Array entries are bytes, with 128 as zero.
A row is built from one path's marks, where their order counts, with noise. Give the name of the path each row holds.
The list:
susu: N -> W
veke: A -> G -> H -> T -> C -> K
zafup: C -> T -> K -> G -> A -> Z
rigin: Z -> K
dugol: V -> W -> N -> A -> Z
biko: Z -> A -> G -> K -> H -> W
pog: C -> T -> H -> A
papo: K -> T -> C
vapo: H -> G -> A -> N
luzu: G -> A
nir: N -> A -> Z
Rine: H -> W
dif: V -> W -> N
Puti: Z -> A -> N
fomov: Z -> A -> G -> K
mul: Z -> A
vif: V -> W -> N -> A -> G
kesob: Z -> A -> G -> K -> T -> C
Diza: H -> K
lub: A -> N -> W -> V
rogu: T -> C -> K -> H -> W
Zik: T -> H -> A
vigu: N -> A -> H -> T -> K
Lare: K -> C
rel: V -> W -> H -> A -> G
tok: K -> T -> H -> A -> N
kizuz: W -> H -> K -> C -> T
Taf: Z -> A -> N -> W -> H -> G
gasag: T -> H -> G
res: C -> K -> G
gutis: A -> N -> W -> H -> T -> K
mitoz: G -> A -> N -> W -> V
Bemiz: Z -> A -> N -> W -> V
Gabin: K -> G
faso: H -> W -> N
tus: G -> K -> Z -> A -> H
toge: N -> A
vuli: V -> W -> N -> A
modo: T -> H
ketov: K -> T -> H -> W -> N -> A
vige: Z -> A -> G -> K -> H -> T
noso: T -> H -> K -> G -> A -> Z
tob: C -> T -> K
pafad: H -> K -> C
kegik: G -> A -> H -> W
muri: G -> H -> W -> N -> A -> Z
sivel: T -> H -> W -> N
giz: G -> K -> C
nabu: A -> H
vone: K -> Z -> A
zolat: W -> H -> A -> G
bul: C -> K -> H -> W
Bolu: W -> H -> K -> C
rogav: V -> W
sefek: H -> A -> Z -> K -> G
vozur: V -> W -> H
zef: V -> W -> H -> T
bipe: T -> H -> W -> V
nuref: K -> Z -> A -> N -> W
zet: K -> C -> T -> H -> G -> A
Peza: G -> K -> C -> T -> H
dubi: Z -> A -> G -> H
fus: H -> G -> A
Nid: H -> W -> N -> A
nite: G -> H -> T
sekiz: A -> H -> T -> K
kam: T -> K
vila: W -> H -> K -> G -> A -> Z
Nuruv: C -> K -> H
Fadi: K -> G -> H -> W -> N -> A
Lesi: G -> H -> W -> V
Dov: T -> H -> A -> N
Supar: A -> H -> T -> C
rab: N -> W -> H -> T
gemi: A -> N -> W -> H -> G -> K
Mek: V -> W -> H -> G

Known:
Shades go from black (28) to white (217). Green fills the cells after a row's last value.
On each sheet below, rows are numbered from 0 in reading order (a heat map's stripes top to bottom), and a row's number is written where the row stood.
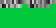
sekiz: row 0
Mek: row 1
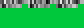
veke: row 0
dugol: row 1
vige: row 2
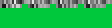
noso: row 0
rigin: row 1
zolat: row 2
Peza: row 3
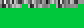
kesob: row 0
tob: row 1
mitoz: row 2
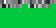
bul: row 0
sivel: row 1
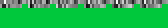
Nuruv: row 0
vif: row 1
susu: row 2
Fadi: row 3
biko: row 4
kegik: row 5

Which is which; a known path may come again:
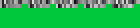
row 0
mitoz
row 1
zafup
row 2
vigu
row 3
kam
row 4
vige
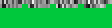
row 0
rel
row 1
Lare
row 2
gutis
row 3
tus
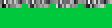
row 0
Fadi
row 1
vapo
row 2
toge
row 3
biko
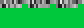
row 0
sekiz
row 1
Bemiz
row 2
vila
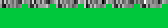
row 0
Mek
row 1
Taf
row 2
rogav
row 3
vuli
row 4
faso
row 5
Nuruv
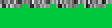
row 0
sivel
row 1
Peza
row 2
vozur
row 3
vif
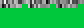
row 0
nuref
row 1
lub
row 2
gasag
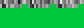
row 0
tob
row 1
zolat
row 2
Gabin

